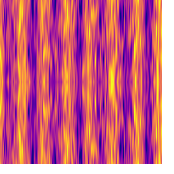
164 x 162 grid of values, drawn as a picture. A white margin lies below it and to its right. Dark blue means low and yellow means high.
There is no overall slope. The values follow a bell shape. It is mirror symmetric from top to bottom. Stripes running up and down repeat 7 times from left to right.
